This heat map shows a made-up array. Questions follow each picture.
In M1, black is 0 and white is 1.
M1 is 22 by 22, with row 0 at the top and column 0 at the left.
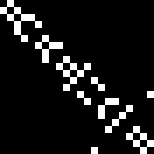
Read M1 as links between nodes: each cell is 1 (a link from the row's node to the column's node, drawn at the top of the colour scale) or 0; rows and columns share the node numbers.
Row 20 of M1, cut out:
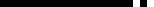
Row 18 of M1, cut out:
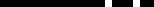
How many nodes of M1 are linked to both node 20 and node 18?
1
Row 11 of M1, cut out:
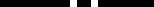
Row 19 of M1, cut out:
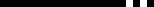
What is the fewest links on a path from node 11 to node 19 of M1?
4
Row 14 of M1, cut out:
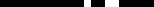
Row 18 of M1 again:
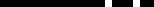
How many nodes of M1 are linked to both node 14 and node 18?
1
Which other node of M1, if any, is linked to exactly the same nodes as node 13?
none
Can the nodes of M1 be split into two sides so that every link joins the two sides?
no
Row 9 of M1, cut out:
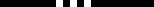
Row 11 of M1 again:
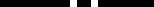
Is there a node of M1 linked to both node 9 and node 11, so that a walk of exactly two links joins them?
yes
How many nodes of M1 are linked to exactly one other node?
4
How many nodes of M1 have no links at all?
0
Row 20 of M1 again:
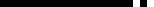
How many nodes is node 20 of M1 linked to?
2
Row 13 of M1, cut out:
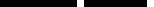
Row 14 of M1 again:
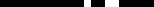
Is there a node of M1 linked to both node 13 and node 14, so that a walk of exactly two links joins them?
no
